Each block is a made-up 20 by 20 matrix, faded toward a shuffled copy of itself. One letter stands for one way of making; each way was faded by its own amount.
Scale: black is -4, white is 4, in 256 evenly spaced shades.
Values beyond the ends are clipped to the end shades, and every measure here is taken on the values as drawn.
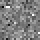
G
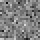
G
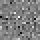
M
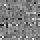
G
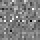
G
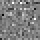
G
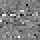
G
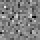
M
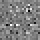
M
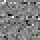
G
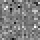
M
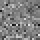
G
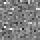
G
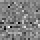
G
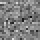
G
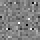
M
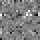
M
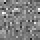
M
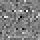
G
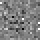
M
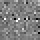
M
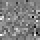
M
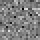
G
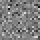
M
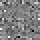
G
